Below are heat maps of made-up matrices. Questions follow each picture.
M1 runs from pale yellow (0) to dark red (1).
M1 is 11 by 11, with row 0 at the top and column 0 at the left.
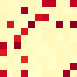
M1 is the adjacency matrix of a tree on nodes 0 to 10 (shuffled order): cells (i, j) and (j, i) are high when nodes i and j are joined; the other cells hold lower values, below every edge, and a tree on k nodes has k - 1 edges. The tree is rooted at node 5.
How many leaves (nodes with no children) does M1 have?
5
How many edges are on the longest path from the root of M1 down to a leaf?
6
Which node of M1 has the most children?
3
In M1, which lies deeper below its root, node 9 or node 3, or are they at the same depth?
the same depth
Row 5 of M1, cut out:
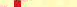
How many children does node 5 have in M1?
1
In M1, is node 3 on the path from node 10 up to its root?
no
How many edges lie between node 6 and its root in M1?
2
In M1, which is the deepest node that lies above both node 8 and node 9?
10
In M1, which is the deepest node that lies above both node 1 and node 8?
3
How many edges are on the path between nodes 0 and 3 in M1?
2
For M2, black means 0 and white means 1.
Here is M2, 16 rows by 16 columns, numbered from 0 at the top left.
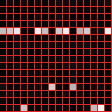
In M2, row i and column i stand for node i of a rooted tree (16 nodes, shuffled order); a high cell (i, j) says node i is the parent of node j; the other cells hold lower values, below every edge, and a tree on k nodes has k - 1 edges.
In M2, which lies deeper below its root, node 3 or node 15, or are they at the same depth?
node 3
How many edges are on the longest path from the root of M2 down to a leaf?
2
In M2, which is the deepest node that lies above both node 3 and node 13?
15
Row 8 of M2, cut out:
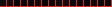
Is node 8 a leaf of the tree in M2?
yes
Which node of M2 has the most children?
4
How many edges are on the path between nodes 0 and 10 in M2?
3
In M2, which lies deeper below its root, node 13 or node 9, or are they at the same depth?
node 13
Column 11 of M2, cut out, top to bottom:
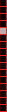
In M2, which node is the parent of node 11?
4
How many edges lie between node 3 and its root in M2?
2
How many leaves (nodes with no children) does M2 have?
13
